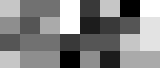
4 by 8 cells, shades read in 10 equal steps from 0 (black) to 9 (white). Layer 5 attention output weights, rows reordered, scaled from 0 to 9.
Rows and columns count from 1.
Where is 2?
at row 1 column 5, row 2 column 6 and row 3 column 4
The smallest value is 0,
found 2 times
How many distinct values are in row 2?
7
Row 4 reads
7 5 5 0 5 1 6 6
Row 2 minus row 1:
-2 -1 2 0 -1 -5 3 -1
